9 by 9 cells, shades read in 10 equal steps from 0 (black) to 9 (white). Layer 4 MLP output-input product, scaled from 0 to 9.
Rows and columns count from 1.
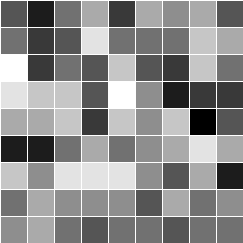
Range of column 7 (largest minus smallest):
6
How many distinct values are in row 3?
5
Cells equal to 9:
2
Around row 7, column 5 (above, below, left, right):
4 5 8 5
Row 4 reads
8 7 7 3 9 5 1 2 2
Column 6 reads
6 4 3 5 5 5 5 3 4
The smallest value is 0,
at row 5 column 8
